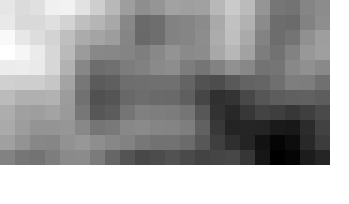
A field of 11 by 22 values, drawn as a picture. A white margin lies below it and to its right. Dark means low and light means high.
Mirror symmetry: none. Slope: up to the top left. Histogram: bell-shaped. Grain: blotchy. Ninth with the highest average: top left. Lone odd cells: none. Ninth with the lowest average: bottom right. Stripes: none.
